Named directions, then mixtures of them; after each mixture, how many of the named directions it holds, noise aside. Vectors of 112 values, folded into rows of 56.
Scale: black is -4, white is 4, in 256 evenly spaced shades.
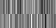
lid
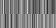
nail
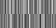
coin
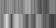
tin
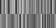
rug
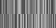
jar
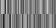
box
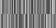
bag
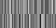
one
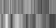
one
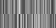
one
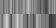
one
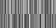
one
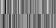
one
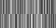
two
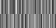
one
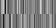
one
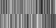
three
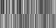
three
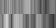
one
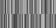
one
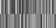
one
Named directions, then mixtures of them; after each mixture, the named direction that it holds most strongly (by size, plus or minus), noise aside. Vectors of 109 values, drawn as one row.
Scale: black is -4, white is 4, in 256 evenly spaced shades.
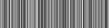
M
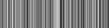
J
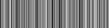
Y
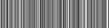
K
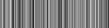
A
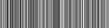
J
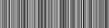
M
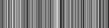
J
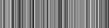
A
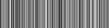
Y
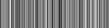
Y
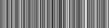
K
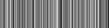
A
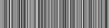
M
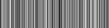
Y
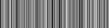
Y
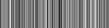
Y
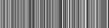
K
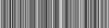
Y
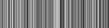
J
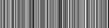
A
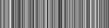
A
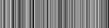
A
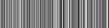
K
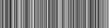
A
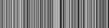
J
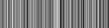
J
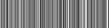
K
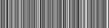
K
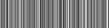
K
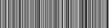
K
